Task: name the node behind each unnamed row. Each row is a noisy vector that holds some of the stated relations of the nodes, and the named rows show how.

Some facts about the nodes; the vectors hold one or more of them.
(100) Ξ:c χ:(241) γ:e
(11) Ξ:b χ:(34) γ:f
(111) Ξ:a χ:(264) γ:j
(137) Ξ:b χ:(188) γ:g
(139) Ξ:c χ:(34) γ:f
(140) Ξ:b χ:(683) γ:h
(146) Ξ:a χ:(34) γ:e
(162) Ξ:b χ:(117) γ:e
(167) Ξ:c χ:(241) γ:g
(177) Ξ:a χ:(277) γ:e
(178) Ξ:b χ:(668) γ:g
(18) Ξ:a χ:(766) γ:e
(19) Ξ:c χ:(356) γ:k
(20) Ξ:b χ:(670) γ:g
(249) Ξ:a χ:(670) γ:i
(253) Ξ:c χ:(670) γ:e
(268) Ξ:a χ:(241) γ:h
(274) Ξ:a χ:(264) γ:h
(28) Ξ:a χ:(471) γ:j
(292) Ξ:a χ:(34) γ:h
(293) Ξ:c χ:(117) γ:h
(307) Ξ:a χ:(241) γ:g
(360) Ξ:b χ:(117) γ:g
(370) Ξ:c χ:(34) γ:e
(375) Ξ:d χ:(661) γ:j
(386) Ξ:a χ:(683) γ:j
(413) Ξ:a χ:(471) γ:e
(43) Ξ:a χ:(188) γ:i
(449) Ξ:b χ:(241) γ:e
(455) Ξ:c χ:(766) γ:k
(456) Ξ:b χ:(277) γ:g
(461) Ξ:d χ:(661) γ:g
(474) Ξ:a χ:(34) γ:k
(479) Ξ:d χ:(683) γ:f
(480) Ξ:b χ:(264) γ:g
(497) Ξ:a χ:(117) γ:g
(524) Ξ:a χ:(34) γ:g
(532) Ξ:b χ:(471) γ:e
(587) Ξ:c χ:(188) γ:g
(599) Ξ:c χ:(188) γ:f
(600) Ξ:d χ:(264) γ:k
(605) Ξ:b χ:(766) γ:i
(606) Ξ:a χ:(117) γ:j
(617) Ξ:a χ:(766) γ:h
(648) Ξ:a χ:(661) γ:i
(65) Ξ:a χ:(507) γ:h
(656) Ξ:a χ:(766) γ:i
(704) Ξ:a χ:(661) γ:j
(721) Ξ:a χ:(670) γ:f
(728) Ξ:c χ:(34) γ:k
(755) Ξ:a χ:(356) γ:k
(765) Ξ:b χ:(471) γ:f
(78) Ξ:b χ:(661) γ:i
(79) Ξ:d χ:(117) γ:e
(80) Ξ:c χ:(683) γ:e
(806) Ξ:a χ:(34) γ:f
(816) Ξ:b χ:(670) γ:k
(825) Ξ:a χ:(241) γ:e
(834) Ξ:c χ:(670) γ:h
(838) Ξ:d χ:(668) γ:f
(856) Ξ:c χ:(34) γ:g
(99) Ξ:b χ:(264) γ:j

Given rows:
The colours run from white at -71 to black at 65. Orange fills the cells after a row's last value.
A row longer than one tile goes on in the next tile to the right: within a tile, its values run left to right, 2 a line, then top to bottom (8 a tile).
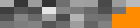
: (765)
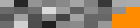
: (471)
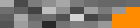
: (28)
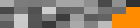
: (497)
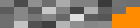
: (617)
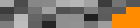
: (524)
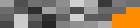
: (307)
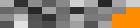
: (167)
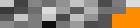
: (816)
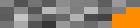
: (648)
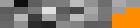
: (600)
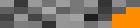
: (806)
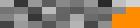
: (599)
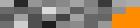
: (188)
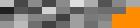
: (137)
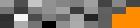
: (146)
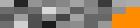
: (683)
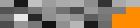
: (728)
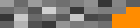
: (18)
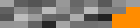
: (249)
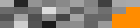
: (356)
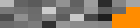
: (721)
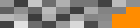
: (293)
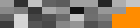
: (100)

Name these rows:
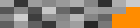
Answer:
(19)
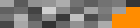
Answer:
(606)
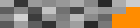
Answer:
(455)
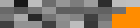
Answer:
(139)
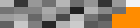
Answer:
(834)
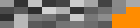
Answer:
(449)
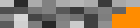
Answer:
(856)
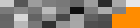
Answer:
(253)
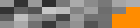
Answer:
(78)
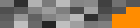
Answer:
(292)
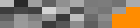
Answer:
(99)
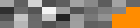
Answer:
(162)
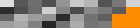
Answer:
(20)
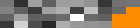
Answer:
(268)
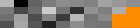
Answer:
(375)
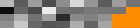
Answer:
(360)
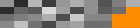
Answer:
(140)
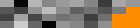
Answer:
(34)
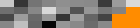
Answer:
(670)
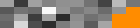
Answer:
(117)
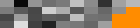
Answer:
(241)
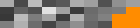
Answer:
(532)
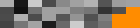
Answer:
(11)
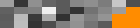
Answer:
(79)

